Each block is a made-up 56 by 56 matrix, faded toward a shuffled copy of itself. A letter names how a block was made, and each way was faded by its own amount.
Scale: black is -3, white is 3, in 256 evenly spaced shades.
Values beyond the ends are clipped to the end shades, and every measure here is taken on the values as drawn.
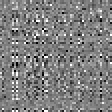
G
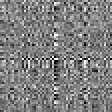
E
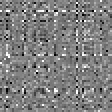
G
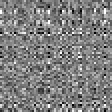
E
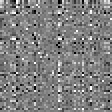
G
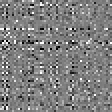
G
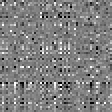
G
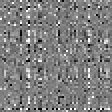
G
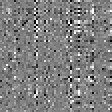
G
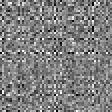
E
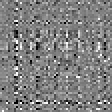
G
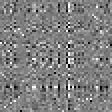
G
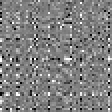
G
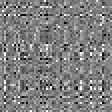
G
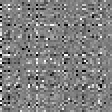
G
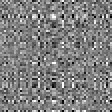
E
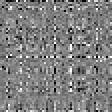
G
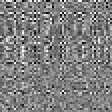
E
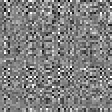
E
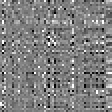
G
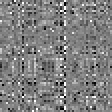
G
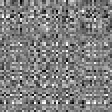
E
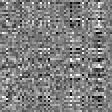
E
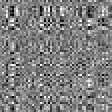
E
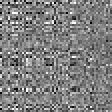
E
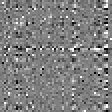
G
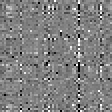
G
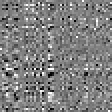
G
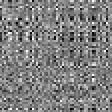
E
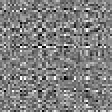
E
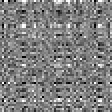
E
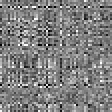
E
